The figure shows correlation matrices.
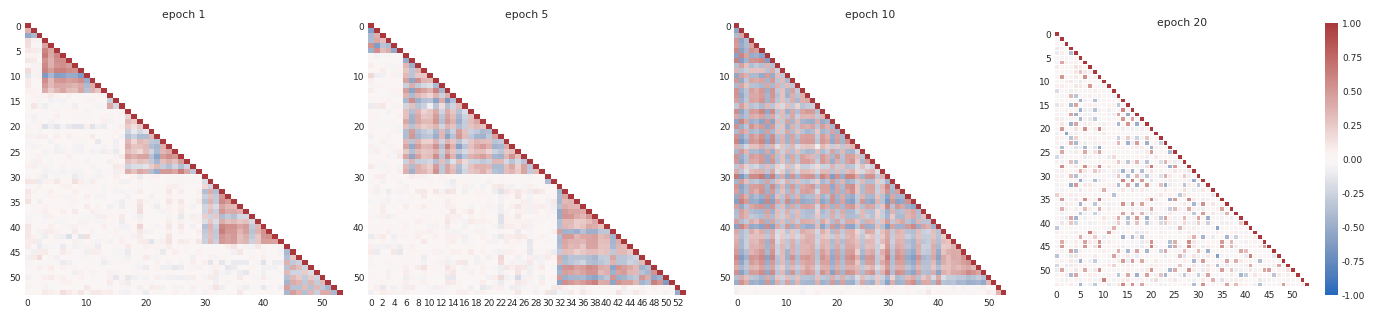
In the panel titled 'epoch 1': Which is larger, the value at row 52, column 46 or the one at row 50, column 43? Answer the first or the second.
the second
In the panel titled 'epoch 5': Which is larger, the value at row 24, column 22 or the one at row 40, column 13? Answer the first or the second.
the second
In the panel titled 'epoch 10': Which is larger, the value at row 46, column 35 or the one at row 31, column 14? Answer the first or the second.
the second
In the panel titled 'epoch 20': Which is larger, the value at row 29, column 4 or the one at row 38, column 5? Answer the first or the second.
the first
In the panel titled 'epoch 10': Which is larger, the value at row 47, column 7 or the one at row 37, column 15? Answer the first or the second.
the first
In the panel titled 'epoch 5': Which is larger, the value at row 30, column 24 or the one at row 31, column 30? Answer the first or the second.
the first
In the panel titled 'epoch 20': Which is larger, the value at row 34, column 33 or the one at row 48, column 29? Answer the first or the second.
the first
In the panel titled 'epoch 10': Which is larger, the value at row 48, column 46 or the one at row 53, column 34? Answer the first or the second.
the first
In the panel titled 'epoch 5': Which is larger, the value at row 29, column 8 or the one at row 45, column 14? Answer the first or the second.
the first
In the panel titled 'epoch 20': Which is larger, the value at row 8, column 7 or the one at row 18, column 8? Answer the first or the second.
the first
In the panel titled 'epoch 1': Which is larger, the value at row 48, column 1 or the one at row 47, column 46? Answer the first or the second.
the first
